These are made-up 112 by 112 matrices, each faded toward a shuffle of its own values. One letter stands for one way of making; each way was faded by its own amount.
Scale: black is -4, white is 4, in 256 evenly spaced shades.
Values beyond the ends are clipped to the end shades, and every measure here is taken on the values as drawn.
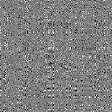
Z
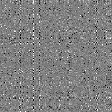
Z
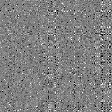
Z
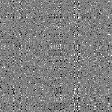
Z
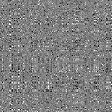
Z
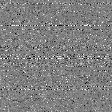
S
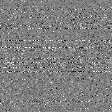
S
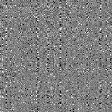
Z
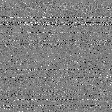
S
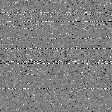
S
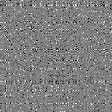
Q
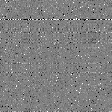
Q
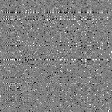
Q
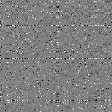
Q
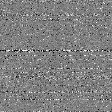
S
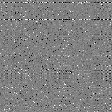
Q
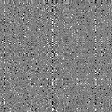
Z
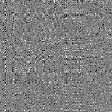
Z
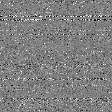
S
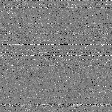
S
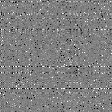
Q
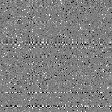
Q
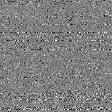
S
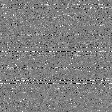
S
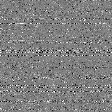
S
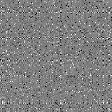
Q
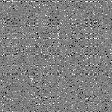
Q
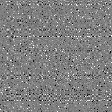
Q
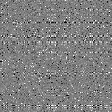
Q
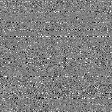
S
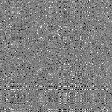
Q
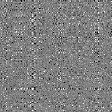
Z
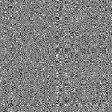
Z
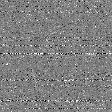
S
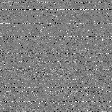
S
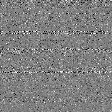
S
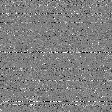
S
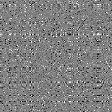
Q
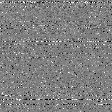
S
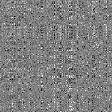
Z
